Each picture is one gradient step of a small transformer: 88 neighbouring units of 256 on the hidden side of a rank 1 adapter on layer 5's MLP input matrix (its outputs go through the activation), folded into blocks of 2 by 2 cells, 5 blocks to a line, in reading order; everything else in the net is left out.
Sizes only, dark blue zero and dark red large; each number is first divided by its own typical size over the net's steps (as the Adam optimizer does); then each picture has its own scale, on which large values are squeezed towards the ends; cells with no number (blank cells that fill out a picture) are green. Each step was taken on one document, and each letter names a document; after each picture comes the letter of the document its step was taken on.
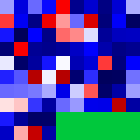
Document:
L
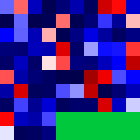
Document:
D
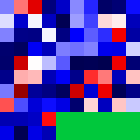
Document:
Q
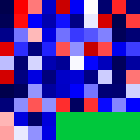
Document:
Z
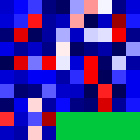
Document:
Q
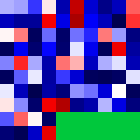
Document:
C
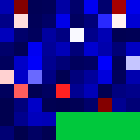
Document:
D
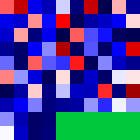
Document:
Z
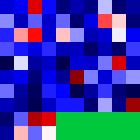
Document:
Q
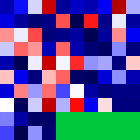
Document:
L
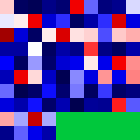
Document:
Q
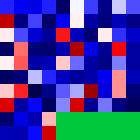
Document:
C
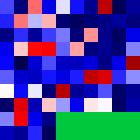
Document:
Z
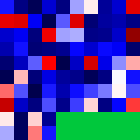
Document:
Q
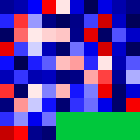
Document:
Z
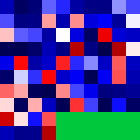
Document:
C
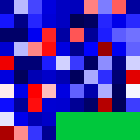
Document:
Z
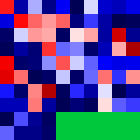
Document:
Z
